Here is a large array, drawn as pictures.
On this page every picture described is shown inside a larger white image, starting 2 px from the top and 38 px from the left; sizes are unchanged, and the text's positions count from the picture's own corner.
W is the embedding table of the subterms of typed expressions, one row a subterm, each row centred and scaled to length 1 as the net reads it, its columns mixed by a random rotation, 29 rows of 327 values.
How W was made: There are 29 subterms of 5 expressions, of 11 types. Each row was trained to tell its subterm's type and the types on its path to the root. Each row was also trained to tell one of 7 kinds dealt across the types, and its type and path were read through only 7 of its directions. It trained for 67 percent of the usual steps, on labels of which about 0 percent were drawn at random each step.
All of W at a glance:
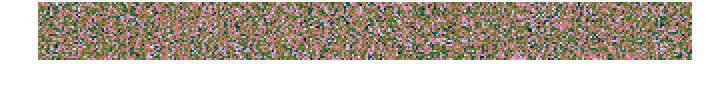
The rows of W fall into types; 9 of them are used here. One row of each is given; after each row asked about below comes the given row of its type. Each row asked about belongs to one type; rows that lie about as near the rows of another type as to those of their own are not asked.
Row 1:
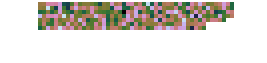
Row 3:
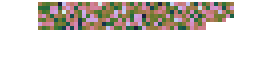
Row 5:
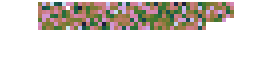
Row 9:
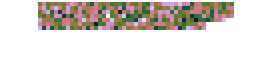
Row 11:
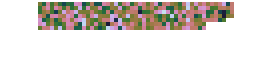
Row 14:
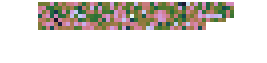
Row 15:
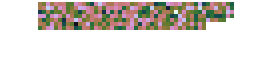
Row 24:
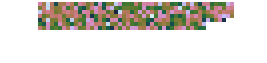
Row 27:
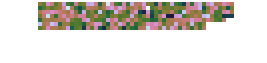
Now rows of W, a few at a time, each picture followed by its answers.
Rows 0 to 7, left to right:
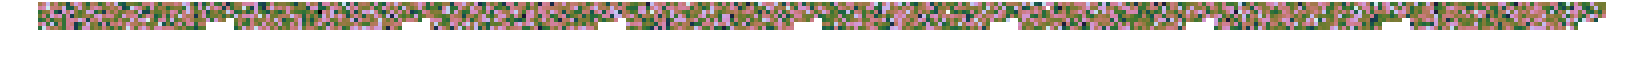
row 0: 15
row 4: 14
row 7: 1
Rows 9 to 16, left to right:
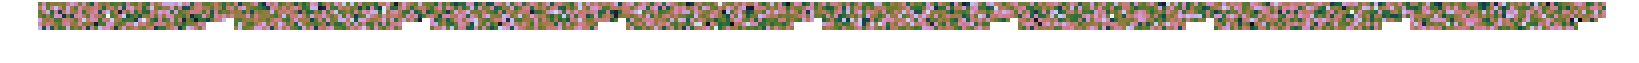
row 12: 9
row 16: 1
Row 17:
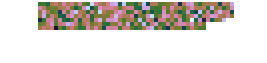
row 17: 14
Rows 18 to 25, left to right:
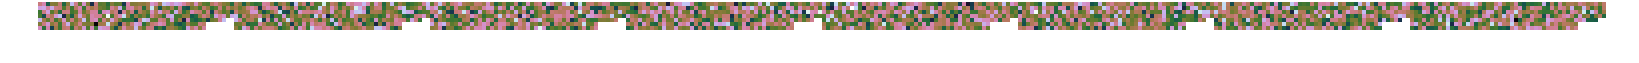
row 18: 9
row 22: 5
